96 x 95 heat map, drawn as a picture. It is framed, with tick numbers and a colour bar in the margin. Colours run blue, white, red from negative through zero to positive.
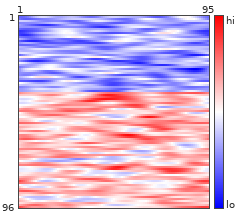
Seam: horizontal, 40% of the way down, the bottom part higher. Ninth with the highest average: bottom right. Grain: streaks across.
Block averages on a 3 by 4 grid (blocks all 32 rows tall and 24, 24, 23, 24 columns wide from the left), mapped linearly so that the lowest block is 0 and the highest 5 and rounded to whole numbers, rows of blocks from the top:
0 0 0 0 | 4 4 4 4 | 4 4 4 5
